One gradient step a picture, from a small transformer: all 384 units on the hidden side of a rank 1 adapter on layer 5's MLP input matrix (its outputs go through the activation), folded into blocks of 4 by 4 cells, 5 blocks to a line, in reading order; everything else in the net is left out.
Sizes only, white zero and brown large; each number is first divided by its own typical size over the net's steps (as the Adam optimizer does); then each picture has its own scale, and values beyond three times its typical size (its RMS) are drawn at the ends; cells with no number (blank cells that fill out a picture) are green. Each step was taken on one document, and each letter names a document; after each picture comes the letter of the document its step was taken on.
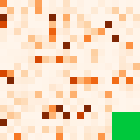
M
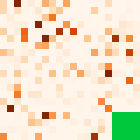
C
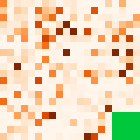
C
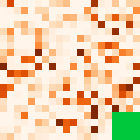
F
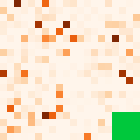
C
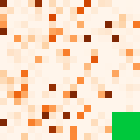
M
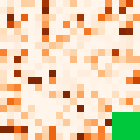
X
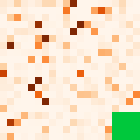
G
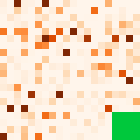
C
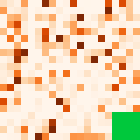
X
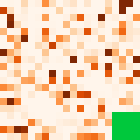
X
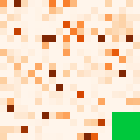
C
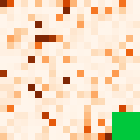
G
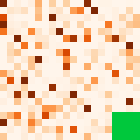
M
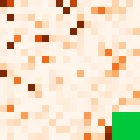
G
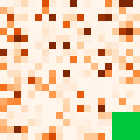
X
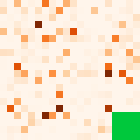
C
